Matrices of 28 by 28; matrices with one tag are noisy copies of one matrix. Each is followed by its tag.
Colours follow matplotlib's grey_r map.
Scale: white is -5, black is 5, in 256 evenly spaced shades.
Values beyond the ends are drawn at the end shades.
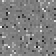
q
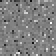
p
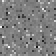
q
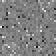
q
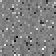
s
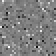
q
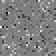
q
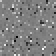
s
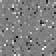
s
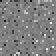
p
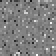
p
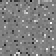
p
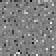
p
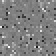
q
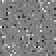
q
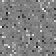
q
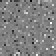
p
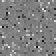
q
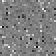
q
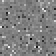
q
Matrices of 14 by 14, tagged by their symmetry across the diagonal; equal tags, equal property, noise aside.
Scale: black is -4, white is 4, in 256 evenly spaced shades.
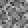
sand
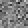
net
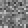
net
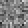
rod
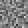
rod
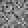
sand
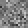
rod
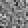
rod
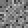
sand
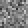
rod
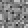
sand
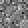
sand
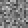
net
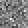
net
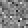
rod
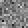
net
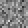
net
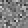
rod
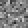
net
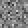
net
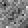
sand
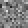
rod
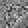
sand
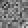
sand
